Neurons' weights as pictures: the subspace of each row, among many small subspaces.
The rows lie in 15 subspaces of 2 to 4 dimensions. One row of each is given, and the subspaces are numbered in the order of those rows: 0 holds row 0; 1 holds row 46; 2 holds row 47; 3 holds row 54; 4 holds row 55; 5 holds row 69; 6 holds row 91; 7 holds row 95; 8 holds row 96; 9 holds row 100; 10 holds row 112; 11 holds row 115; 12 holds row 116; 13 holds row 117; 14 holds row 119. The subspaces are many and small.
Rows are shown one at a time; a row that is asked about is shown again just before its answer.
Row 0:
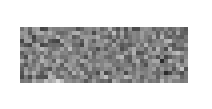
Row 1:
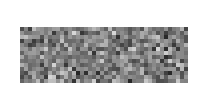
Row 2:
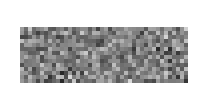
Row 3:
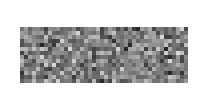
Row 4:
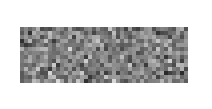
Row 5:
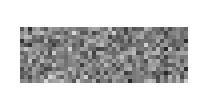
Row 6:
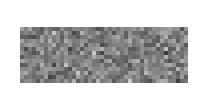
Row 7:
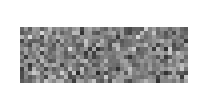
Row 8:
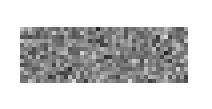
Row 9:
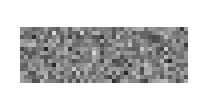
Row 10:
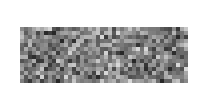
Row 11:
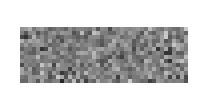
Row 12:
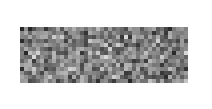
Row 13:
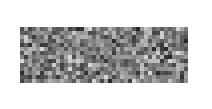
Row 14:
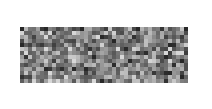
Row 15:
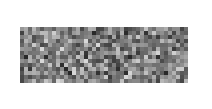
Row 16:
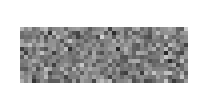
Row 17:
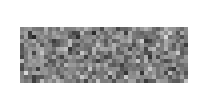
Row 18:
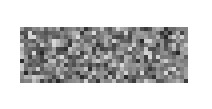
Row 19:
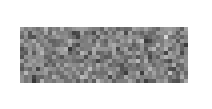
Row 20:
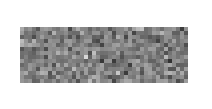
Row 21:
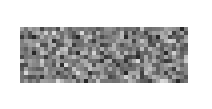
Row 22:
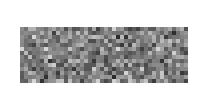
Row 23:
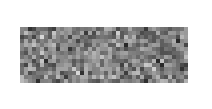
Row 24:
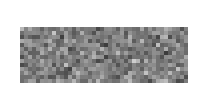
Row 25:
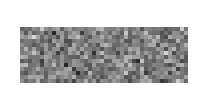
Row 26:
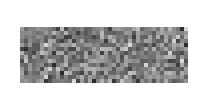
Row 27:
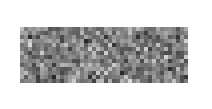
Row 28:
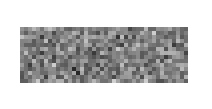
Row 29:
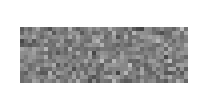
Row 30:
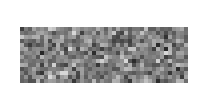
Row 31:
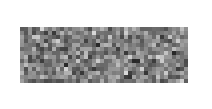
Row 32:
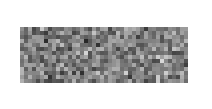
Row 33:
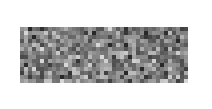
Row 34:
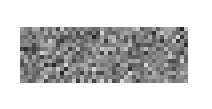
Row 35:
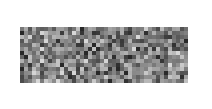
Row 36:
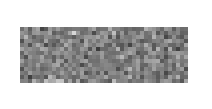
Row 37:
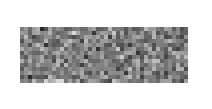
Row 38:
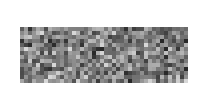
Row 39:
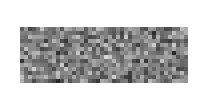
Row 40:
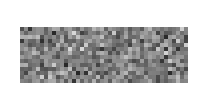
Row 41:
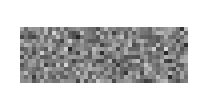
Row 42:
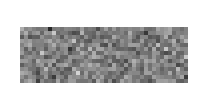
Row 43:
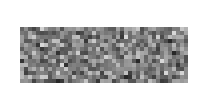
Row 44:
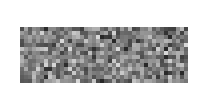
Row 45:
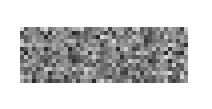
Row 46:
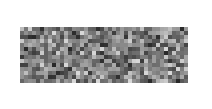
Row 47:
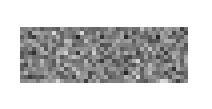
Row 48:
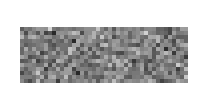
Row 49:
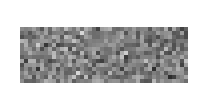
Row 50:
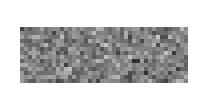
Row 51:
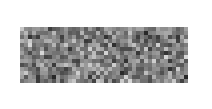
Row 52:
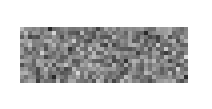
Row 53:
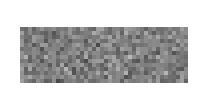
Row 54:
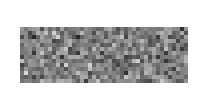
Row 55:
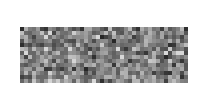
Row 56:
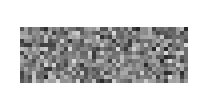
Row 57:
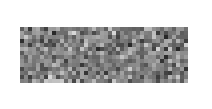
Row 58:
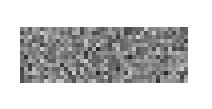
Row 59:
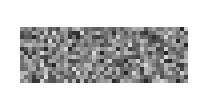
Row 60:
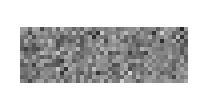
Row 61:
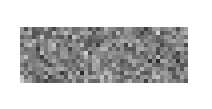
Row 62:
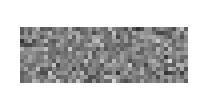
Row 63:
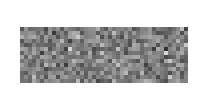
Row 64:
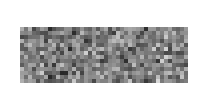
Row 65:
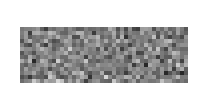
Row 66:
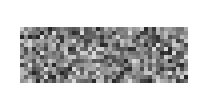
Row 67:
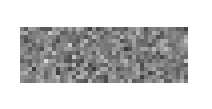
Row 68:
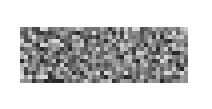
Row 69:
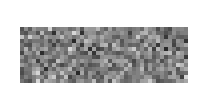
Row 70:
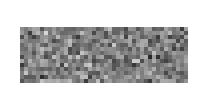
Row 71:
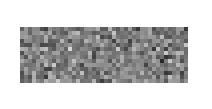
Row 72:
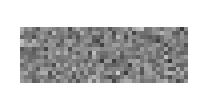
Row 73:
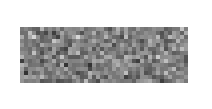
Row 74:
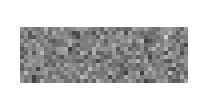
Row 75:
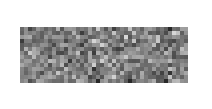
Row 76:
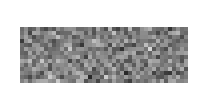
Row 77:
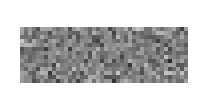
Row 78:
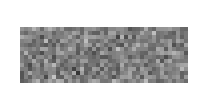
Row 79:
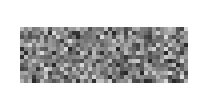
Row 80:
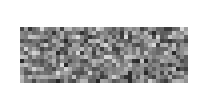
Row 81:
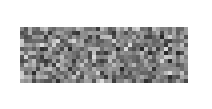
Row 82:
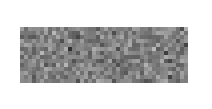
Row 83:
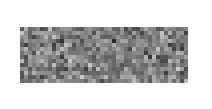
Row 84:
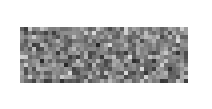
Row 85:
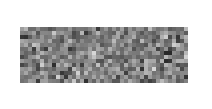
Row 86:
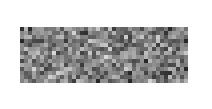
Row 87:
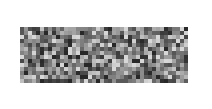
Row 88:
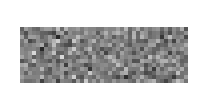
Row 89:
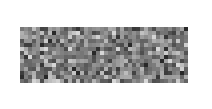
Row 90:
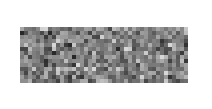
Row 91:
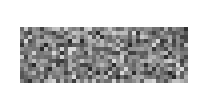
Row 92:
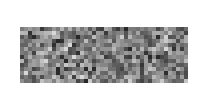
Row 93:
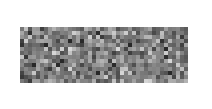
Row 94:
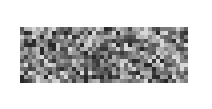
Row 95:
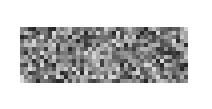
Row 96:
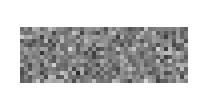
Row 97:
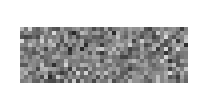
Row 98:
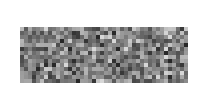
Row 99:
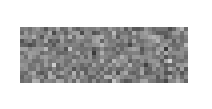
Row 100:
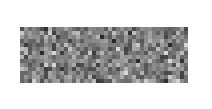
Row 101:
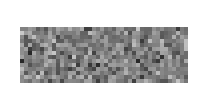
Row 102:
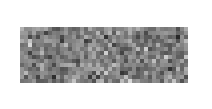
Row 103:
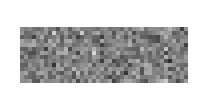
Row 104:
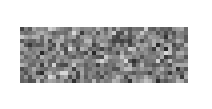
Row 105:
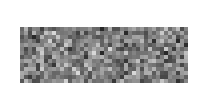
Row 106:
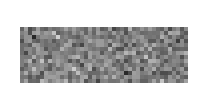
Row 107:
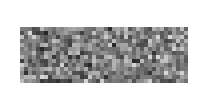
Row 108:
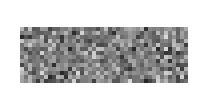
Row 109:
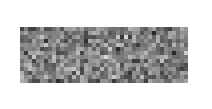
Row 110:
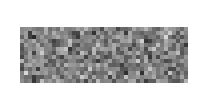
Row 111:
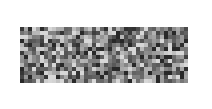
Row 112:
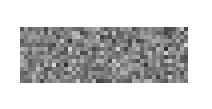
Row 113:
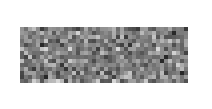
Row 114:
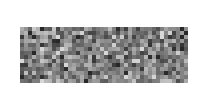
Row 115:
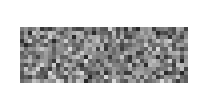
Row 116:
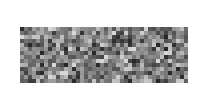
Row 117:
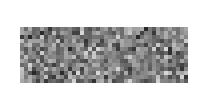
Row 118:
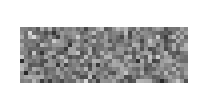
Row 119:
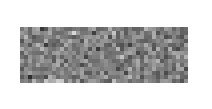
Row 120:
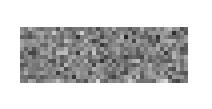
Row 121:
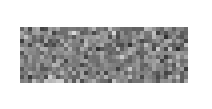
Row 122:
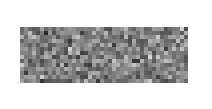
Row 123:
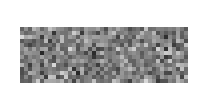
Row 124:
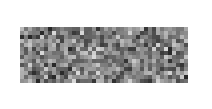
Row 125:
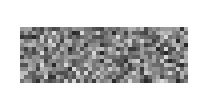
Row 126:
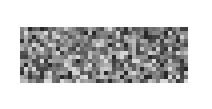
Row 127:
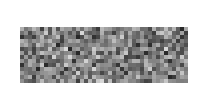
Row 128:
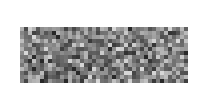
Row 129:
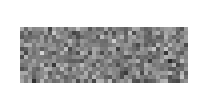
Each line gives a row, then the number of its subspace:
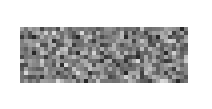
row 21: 0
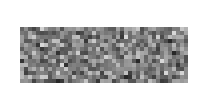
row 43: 0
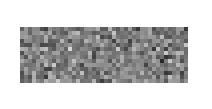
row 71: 3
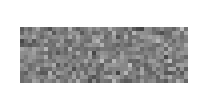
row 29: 11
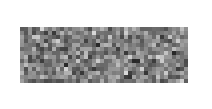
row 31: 12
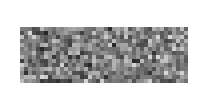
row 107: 10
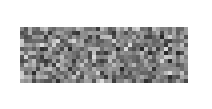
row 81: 6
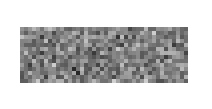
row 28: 8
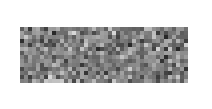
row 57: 14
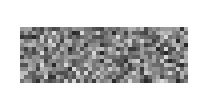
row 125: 1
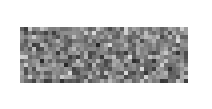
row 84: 7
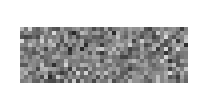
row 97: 14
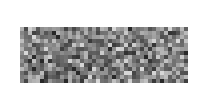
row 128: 0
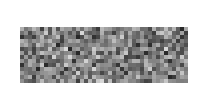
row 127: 6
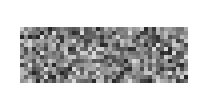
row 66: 13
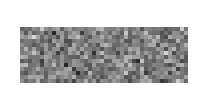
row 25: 1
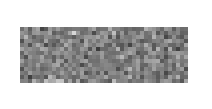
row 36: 14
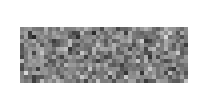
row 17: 4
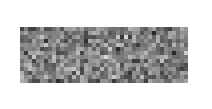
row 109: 8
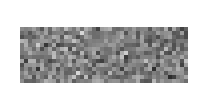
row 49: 6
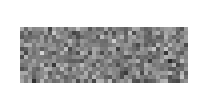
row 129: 9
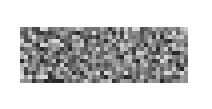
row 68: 0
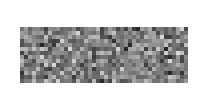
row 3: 6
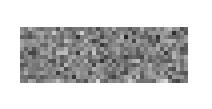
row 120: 2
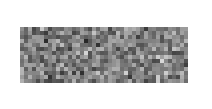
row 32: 12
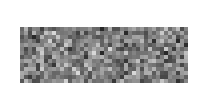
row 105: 1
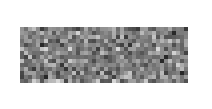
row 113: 0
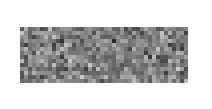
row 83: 9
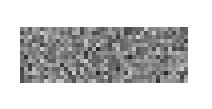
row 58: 13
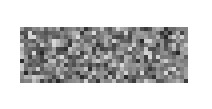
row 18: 4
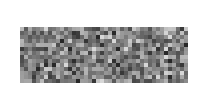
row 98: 10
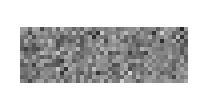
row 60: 6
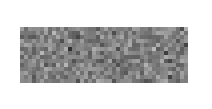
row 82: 3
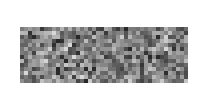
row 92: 9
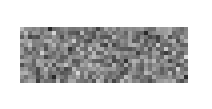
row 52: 5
